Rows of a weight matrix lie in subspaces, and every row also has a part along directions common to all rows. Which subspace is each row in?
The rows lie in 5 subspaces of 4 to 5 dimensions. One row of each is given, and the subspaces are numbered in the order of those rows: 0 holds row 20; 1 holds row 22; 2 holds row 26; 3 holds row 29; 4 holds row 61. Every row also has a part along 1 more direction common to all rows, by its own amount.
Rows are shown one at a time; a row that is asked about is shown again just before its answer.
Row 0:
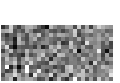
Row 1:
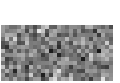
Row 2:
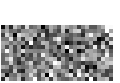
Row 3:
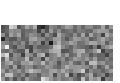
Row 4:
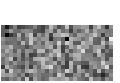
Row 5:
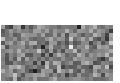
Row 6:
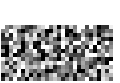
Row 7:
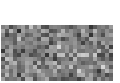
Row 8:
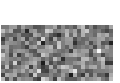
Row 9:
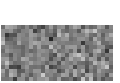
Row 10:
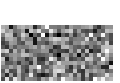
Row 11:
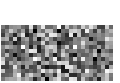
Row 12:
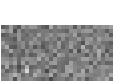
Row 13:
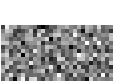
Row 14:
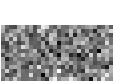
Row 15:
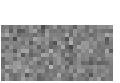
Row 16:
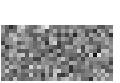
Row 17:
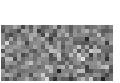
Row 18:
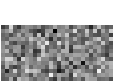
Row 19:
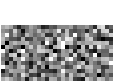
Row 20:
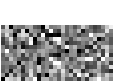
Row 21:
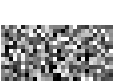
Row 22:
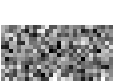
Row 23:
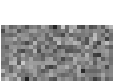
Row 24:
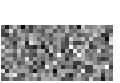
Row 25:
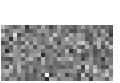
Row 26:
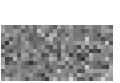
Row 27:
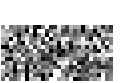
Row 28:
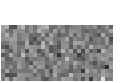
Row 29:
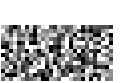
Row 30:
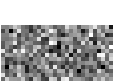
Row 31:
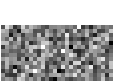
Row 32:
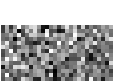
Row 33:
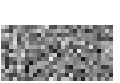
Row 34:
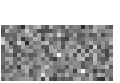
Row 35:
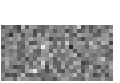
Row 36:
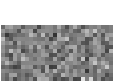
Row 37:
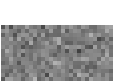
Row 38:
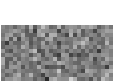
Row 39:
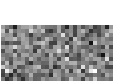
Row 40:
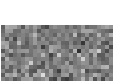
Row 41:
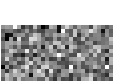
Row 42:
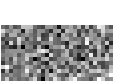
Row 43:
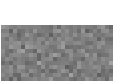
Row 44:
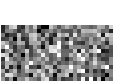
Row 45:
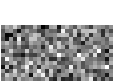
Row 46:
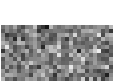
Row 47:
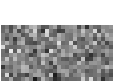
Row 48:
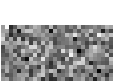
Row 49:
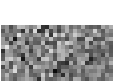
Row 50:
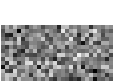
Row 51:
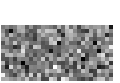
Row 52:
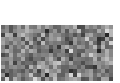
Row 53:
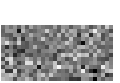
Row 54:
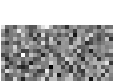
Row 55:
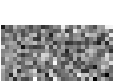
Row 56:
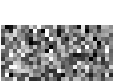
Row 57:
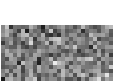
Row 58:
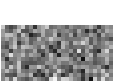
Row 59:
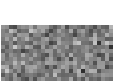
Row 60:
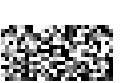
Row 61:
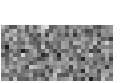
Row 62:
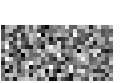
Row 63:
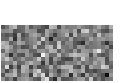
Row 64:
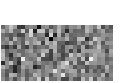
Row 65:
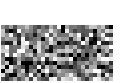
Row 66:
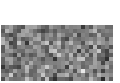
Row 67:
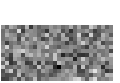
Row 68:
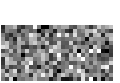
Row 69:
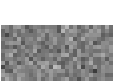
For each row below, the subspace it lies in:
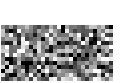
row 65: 4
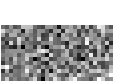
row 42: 2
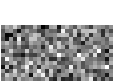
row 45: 4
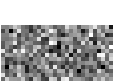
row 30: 4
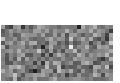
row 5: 3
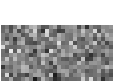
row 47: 1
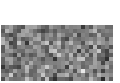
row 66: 0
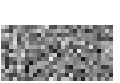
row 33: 2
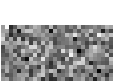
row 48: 3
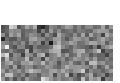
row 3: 3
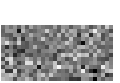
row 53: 4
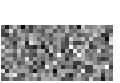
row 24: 3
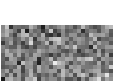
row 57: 0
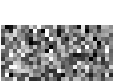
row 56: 1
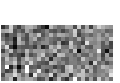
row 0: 2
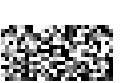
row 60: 2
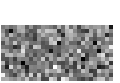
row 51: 4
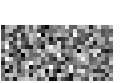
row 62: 1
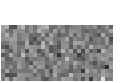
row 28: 3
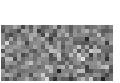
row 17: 2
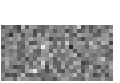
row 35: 3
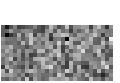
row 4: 3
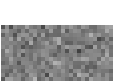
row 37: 0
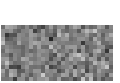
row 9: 1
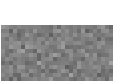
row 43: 2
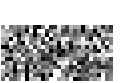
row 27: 1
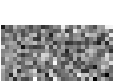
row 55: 0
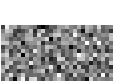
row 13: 1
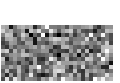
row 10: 0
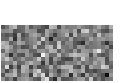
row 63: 0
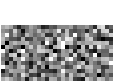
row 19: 2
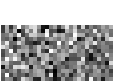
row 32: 1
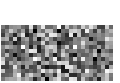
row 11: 2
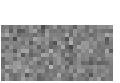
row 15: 1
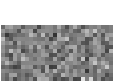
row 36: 1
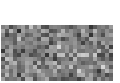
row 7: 4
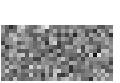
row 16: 2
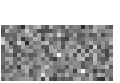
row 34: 0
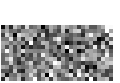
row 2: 0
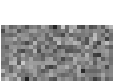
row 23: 4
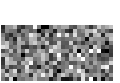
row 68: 0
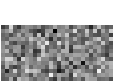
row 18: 3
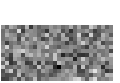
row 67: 4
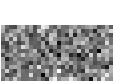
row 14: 2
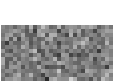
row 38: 2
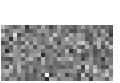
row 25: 0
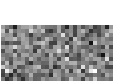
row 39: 4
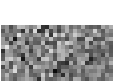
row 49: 1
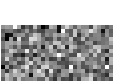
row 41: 4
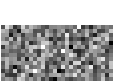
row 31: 3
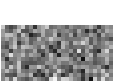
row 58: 1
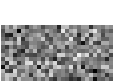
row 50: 4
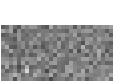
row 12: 2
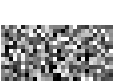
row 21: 1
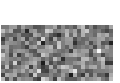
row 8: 0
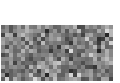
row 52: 0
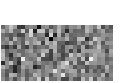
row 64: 1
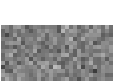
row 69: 4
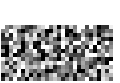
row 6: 4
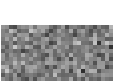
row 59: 4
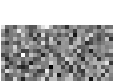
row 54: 1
